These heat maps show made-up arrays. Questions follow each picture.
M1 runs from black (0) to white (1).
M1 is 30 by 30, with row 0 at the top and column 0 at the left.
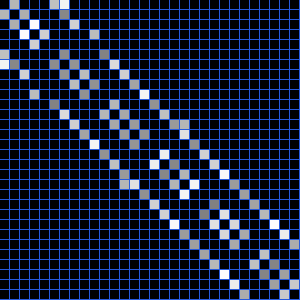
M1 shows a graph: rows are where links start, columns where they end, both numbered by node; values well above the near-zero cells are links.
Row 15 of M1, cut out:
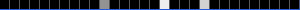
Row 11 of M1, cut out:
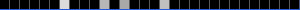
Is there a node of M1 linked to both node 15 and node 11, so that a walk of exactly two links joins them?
yes
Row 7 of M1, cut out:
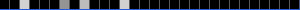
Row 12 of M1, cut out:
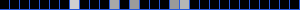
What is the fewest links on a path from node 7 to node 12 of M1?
1
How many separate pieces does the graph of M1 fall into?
1
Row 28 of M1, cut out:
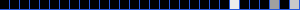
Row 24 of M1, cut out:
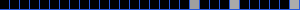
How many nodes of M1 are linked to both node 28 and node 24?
2
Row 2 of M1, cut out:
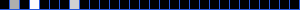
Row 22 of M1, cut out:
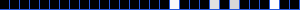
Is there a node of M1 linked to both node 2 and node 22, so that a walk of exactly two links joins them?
no
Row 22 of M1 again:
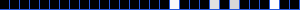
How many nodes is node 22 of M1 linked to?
4
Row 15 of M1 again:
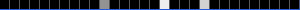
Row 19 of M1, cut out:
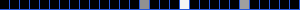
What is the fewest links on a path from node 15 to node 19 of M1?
4
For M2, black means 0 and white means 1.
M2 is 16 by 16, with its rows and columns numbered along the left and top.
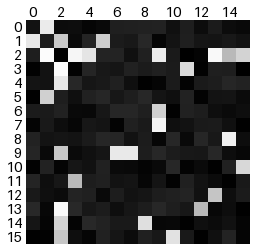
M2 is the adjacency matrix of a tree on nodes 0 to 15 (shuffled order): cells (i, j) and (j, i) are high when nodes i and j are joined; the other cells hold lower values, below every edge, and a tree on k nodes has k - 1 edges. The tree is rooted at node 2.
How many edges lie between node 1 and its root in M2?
1
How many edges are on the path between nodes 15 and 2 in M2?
1
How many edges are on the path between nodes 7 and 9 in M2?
1
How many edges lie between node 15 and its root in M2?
1
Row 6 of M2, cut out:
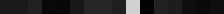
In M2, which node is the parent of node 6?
9
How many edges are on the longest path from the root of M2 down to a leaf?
2
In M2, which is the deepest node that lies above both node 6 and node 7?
9
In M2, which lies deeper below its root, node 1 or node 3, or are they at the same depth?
the same depth
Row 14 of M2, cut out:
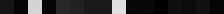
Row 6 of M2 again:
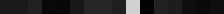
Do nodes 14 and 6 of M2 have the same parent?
no
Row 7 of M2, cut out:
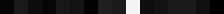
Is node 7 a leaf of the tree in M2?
yes
